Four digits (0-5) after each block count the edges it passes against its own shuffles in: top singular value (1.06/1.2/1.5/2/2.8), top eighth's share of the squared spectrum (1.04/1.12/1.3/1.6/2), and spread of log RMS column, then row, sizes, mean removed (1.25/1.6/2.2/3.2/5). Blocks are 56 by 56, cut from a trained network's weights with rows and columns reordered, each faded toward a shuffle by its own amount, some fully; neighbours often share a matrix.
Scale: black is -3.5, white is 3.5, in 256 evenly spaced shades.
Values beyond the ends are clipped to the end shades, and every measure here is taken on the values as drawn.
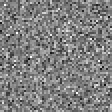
1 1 0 0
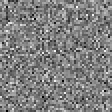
3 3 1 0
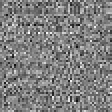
4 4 2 2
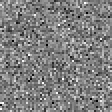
0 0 0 0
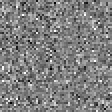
2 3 2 2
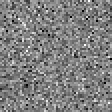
1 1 0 0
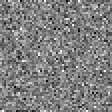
2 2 1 1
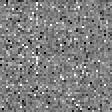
1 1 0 0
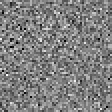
3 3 1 1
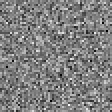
2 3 0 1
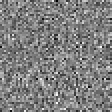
3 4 1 2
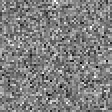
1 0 0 0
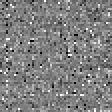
2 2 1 0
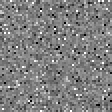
0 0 0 0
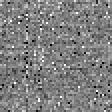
2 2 1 0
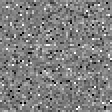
1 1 0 0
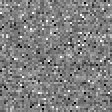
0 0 0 0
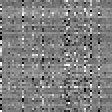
3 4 4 0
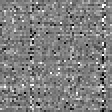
3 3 2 0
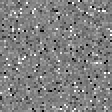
0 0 0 0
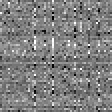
3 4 3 0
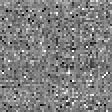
2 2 2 0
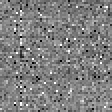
2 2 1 0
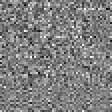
3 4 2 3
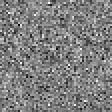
2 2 0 1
